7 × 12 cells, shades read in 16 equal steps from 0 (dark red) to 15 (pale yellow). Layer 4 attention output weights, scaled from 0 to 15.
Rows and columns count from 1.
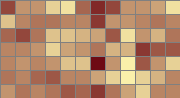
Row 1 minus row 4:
-4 1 0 0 4 -3 -5 -7 -2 6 5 9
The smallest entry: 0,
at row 5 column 7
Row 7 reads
9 7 8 7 5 6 3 7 10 13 8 8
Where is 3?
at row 2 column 7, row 4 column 10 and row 7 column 7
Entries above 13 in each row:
2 0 1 0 1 1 0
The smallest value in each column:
4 4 6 5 5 6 0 4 9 3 5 5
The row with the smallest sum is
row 7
